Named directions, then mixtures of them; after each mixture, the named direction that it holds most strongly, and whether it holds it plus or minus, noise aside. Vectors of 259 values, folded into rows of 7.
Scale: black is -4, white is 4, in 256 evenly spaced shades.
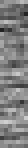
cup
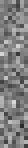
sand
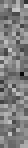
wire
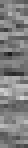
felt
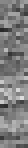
felt, plus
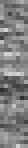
felt, minus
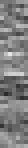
felt, minus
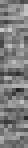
cup, minus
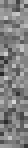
wire, minus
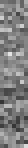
felt, minus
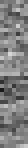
felt, minus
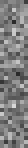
sand, plus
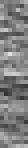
felt, minus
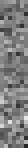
sand, plus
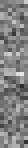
felt, minus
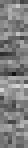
felt, plus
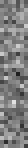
sand, plus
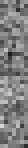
felt, plus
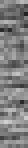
cup, plus
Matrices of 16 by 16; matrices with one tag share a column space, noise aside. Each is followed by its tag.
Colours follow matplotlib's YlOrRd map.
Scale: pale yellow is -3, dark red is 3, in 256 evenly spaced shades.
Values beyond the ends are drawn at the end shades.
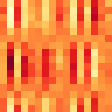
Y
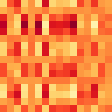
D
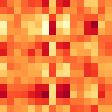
D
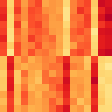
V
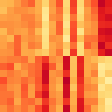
V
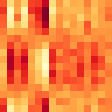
Y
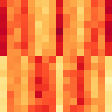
V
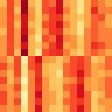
V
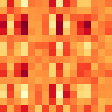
D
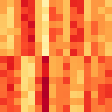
V
